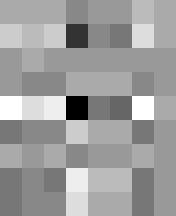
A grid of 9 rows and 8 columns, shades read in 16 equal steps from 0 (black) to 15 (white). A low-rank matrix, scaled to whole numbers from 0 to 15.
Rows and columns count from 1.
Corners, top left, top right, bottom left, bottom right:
10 10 7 9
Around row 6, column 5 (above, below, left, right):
7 9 12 10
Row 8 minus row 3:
-2 -2 -2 5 2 2 -2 0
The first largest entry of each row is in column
7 7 2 4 1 4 1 4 4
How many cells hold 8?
11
